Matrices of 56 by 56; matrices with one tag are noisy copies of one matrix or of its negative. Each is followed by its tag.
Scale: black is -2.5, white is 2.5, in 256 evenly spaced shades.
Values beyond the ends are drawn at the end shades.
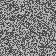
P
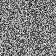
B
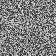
B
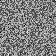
B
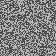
P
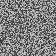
B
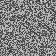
P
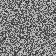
B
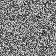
P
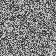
P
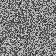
B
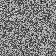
P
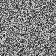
B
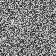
B
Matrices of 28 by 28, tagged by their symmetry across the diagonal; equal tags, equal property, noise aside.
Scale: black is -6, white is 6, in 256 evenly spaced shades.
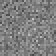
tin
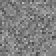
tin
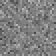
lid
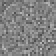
tin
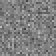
lid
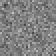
tin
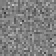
lid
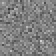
tin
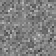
tin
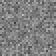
lid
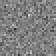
lid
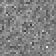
tin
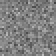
lid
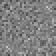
tin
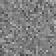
lid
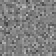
lid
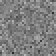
tin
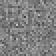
lid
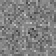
tin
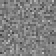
lid
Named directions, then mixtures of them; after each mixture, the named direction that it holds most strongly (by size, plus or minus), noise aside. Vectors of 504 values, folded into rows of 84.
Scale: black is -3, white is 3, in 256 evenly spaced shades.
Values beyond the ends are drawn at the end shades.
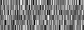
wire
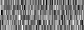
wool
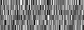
wire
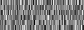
wire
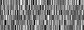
wire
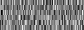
wool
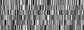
wire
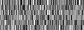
wire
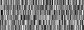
wool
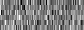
wire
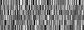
wire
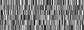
wire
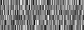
wire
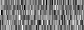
wool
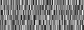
wire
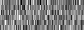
wire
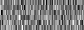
wool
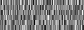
wire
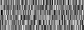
wool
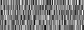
wire
